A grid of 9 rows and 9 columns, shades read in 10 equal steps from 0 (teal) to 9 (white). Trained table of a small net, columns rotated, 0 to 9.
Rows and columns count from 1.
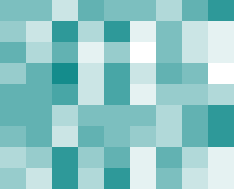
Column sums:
38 41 28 49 26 61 41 45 50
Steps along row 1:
same up down up same up down down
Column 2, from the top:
4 7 6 3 3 3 3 5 7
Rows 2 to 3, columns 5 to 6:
1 8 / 5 9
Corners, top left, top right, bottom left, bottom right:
4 1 5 8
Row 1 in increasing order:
1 3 3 4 4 4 4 6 7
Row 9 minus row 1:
1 3 -6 3 -3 4 -2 4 7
